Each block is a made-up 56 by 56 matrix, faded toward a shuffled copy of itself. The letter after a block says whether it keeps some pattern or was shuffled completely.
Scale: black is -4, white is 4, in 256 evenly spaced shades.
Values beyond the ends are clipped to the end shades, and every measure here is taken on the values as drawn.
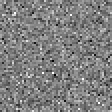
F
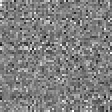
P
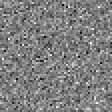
F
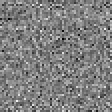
P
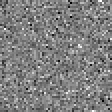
F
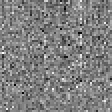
P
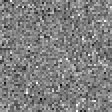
F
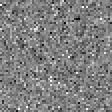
F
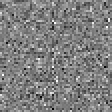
P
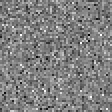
F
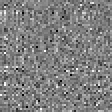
P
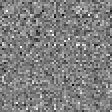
P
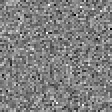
F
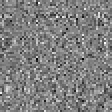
P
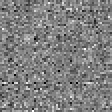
P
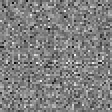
P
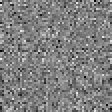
P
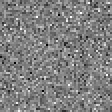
F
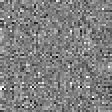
P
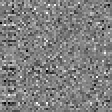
P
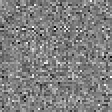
P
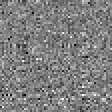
P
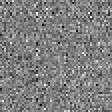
P
